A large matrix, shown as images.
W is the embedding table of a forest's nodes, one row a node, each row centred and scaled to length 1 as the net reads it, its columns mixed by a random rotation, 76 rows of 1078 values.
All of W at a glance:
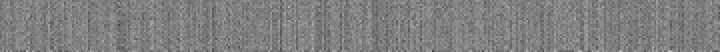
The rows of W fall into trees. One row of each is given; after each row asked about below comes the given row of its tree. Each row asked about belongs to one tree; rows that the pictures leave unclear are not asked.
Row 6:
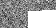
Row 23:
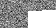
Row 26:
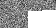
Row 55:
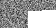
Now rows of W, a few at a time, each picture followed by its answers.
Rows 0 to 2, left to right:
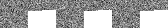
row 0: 55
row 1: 6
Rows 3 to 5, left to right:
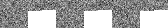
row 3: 6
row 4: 6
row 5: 26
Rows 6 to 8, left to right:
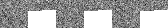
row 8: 26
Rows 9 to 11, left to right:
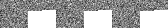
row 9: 55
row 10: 55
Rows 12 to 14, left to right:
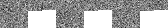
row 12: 26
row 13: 23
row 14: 6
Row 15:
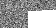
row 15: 6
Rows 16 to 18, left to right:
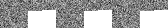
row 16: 55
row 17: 6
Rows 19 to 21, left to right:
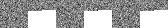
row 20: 26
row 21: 55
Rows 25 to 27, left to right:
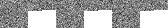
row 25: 23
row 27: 23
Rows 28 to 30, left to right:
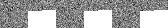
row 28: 26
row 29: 26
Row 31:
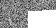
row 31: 55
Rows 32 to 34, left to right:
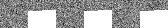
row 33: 55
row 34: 6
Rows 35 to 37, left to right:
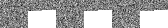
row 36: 55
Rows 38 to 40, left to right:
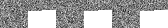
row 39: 55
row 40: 55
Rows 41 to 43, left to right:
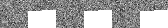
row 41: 6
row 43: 26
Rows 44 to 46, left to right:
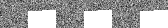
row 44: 55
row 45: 6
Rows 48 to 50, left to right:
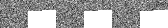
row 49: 23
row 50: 6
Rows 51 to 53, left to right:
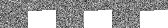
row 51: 23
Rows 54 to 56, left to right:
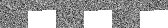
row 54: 26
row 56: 6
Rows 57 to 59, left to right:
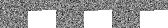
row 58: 55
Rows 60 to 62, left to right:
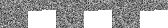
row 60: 23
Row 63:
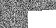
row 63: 55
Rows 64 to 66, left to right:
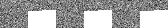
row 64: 23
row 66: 6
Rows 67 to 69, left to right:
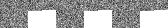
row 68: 26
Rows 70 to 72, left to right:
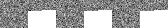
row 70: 55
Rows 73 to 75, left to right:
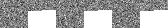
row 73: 55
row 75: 23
